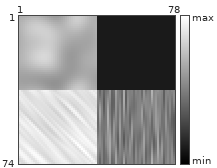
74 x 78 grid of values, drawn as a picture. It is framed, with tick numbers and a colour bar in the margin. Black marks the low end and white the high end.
It is made of 2 by 2 panels. Panel 1,1: high, smooth. Panel 1,2: very low, flat. Panel 2,1: very high, slanting down to the right, faint in contrast. Panel 2,2: middling, streaked downward.
